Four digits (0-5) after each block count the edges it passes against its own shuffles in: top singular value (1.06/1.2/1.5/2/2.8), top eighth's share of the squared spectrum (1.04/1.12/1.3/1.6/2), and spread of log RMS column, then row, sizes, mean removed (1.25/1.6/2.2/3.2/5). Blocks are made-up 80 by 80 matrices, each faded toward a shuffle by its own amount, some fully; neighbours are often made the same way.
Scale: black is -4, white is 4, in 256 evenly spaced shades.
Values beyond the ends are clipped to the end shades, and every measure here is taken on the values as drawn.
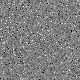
0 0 0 0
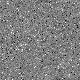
0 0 0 0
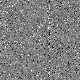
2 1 1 0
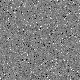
0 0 0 0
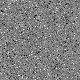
0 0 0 0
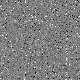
1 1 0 0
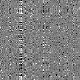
4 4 3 2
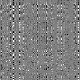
5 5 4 2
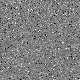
0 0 0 0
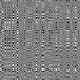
5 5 4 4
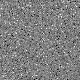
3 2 0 0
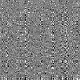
4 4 3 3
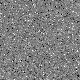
1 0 0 0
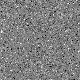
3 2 0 0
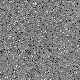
2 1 0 0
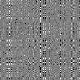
5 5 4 2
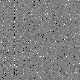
4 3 1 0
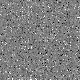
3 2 0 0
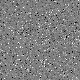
2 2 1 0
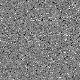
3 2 0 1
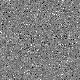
3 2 1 1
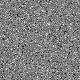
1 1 0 0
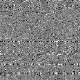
4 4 1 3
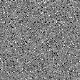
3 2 1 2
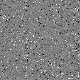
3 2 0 0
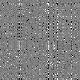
5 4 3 2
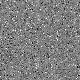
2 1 0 0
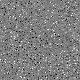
2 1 0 0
